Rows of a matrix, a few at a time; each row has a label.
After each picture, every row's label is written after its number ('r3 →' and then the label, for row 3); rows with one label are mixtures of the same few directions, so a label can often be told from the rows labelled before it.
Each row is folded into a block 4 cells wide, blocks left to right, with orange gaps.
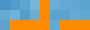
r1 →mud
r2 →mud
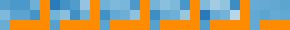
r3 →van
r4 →mud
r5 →van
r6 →van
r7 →van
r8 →mud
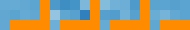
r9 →mud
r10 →van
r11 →mud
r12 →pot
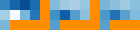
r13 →pot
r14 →pot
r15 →pot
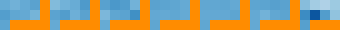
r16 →van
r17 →mud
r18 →van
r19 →mud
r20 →van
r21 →pot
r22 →pot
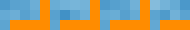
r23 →mud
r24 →pot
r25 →mud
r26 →mud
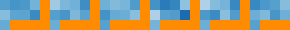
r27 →van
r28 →mud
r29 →van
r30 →van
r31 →mud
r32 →mud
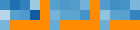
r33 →van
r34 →van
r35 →van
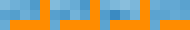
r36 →mud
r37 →mud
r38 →pot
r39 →mud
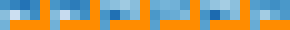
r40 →pot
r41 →pot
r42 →pot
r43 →van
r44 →pot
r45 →pot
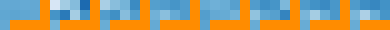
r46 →pot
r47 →mud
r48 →mud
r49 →pot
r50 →van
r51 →van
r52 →pot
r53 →pot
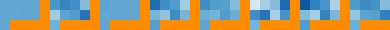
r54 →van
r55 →van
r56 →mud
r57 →mud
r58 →mud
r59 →mud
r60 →mud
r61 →van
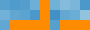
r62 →van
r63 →van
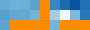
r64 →van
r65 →pot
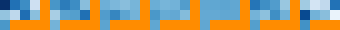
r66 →mud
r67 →van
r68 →pot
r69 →van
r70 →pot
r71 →mud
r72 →van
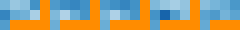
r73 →van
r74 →pot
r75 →pot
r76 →pot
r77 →mud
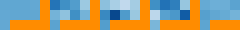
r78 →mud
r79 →mud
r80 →pot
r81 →van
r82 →van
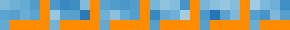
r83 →mud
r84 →van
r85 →pot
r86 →van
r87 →pot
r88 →mud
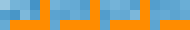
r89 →mud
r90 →mud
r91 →van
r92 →mud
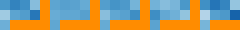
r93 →van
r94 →van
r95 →van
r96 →van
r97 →van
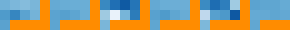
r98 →pot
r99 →pot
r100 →pot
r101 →pot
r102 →van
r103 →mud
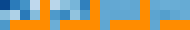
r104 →mud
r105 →mud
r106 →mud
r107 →pot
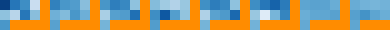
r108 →mud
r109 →mud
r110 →van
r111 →pot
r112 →van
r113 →pot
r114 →van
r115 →pot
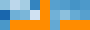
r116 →van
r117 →pot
